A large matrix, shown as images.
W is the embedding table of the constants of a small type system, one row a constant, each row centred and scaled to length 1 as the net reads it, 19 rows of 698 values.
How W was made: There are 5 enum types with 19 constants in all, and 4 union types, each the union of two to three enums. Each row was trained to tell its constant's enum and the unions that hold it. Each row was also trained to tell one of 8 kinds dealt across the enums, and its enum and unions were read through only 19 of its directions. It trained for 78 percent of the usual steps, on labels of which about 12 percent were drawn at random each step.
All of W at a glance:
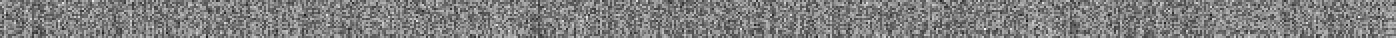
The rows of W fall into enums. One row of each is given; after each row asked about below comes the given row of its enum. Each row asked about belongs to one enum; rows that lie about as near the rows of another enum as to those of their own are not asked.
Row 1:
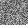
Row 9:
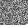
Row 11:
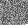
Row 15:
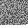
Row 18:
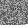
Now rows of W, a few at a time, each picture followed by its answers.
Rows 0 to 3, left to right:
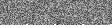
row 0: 15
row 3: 18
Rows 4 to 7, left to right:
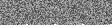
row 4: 11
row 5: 15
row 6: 11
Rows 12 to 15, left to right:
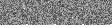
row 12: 18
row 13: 11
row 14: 18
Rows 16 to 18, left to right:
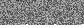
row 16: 15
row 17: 18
